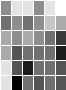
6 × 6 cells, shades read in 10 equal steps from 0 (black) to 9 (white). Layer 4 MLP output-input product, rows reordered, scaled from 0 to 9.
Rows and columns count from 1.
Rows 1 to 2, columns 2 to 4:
8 8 5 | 5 4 5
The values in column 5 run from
4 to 8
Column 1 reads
5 4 6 6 8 8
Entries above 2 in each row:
6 6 5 5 5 5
